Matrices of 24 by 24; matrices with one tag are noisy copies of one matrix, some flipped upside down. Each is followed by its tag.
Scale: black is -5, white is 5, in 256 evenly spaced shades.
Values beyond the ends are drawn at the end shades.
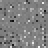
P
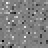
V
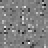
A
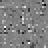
A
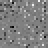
P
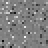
V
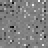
P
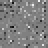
P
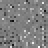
P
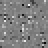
A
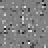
A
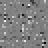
A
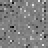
P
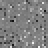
P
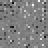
P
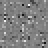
A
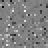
V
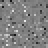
V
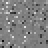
V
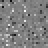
V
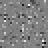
A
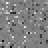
V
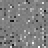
P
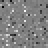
V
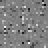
A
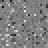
V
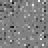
P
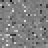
V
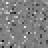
V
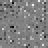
P
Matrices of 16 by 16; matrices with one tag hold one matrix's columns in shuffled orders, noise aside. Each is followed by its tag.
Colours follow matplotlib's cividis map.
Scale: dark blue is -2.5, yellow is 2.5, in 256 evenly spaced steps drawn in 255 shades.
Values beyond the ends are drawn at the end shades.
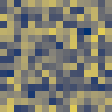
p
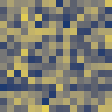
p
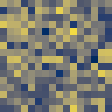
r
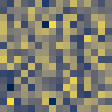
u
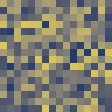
r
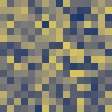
r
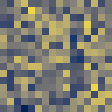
u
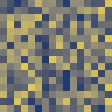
u
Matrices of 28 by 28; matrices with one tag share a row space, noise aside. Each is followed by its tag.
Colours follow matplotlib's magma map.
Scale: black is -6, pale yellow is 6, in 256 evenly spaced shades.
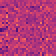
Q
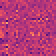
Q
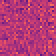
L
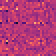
Q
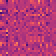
Q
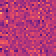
Q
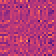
L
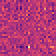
L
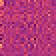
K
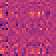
Q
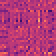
L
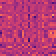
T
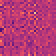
K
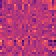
T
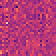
Q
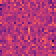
T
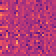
Q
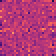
T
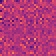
K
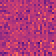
L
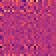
K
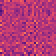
K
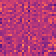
T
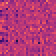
Q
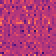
K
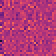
K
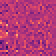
Q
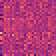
K
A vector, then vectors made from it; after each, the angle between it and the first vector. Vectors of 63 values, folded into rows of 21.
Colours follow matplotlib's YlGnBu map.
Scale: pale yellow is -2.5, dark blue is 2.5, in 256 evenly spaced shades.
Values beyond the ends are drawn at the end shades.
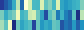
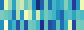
orthogonal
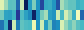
nearly opposite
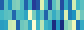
orthogonal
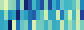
nearly opposite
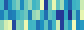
partly aligned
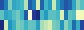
orthogonal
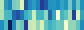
partly opposed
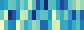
orthogonal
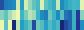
nearly parallel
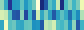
orthogonal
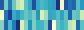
orthogonal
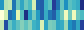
orthogonal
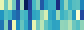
nearly opposite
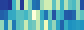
partly aligned
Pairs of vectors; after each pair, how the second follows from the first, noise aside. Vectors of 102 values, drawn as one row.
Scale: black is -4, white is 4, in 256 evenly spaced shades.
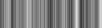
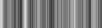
reversed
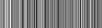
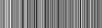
copied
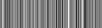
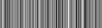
copied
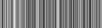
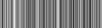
copied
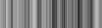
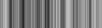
reversed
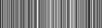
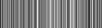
copied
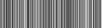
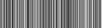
copied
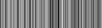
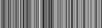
reversed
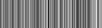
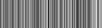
copied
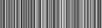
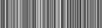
reversed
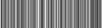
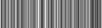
copied
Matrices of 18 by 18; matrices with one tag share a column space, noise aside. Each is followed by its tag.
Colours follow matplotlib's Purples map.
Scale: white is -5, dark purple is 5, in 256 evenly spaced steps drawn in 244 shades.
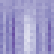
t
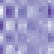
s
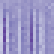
t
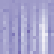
t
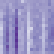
t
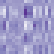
s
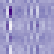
s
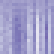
t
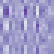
s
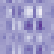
s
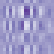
s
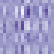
s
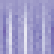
t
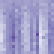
t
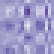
s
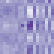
s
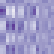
s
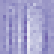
t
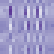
s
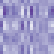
s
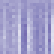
t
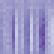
t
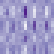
s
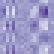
s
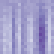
t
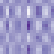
s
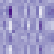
s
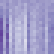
t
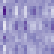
s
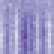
t
